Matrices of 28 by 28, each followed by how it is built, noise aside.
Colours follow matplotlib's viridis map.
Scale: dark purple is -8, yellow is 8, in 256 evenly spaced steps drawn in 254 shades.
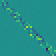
banded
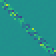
banded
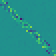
banded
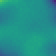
smooth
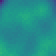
smooth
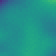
smooth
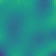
smooth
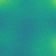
smooth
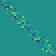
banded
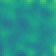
smooth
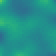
smooth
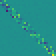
banded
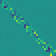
banded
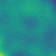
smooth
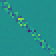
banded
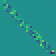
banded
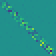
banded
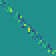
banded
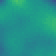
smooth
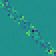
banded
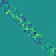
banded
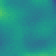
smooth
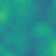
smooth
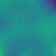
smooth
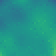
smooth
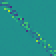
banded
